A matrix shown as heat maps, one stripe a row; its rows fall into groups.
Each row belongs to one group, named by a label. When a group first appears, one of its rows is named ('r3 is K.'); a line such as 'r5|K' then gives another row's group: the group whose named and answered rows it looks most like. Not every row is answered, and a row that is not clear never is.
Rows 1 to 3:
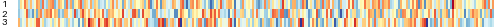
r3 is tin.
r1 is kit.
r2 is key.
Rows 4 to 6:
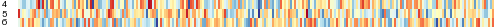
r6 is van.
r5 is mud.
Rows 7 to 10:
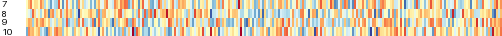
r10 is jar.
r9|van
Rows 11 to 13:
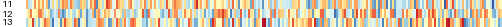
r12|van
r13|tin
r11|mud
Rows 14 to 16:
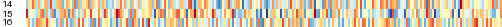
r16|van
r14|kit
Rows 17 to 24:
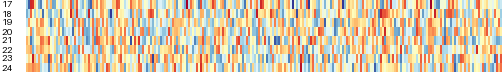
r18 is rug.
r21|tin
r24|jar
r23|kit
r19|van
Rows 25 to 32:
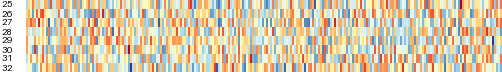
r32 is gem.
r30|key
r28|key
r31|van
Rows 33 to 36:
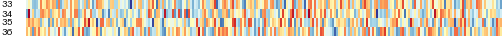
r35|jar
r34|gem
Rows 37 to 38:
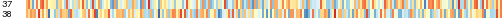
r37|van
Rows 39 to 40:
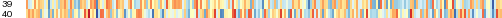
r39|mud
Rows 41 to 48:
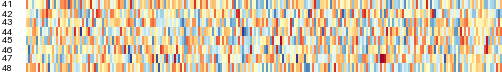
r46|kit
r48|mud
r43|key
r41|mud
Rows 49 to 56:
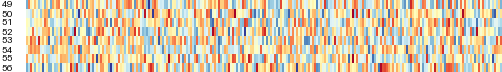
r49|key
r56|rug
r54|jar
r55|mud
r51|tin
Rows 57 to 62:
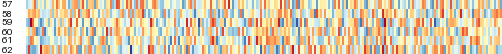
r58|jar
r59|rug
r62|gem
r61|rug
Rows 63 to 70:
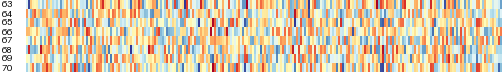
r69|tin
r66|jar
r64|tin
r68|gem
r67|key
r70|gem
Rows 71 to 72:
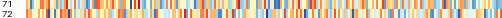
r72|mud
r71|tin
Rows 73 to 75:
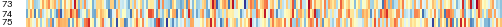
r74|rug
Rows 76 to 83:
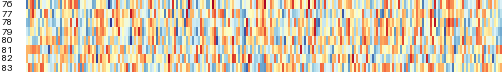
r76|rug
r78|rug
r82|mud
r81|jar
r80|gem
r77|tin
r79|rug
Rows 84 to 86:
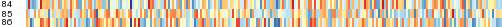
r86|tin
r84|gem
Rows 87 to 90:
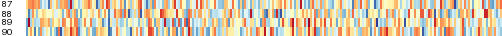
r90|rug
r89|gem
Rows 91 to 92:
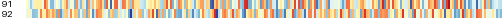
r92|gem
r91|tin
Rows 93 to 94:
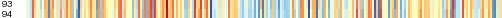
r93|kit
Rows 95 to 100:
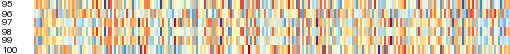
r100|jar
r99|tin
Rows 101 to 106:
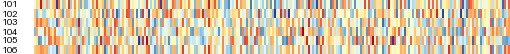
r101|kit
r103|jar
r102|kit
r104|van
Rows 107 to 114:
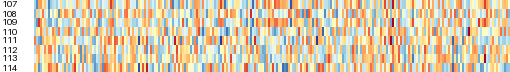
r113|van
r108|key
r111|tin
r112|van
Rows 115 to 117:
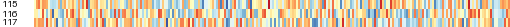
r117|mud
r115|jar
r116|key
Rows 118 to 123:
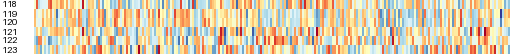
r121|gem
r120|mud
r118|gem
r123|key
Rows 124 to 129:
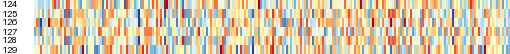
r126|gem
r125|rug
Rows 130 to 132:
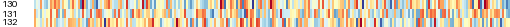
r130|gem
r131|key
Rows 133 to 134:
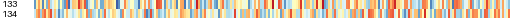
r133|rug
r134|van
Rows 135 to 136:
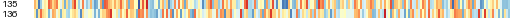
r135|tin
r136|tin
